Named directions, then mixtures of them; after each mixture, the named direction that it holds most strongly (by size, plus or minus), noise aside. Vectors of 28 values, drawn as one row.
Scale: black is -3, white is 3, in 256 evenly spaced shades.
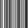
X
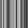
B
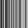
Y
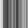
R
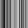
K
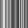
K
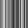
K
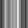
R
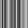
B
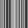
X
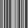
X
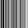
X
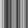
R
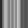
R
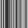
Y
